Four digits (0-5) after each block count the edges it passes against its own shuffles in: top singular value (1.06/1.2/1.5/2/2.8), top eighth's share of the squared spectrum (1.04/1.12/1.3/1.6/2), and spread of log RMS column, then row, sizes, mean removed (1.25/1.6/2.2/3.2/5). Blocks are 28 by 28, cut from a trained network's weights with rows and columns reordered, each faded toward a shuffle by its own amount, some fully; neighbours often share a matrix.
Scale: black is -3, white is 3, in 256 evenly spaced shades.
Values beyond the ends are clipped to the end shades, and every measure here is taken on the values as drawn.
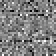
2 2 0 2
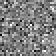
1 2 0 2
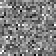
1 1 0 1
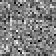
0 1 0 0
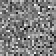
1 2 0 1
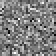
0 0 0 0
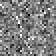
1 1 1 0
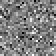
0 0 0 0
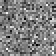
1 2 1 0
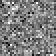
0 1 0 1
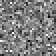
0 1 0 0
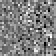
1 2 2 0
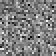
1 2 1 0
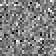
0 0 0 0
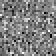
0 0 0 0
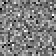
0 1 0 0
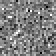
1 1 0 0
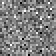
0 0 0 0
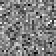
1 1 0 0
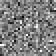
0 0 0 0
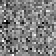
2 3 0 2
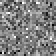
1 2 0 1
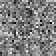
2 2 0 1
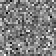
1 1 0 0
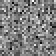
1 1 0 0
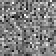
2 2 0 2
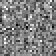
2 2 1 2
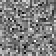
1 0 0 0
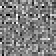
2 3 0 2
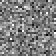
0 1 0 0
